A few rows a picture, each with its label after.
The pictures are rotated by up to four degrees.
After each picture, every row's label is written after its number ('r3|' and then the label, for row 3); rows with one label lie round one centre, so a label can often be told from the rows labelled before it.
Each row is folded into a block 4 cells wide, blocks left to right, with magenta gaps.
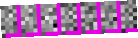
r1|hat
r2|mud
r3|mud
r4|hat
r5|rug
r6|rug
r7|hat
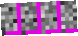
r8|rug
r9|rug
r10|rug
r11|hat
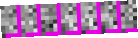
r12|mud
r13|mud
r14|rug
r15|mud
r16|mud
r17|mud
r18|hat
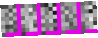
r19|hat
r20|mud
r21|hat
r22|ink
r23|mud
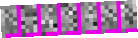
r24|ink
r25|rug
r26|mud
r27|hat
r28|mud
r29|ink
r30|ink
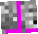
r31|ink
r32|mud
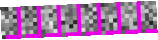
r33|hat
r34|hat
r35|mud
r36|rug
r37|hat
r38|rug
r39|mud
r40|ink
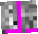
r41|mud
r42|rug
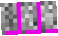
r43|ink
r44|mud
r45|mud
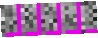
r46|rug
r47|ink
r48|rug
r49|ink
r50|hat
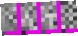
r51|ink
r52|mud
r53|mud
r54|hat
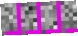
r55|ink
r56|rug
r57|mud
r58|ink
